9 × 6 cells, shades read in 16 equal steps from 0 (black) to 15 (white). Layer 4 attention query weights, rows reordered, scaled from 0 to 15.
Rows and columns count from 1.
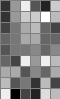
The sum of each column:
62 58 83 68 79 77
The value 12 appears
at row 1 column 6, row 2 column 3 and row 2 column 4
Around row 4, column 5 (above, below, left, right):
6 6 10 6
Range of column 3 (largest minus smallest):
10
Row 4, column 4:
10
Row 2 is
3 9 12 12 15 11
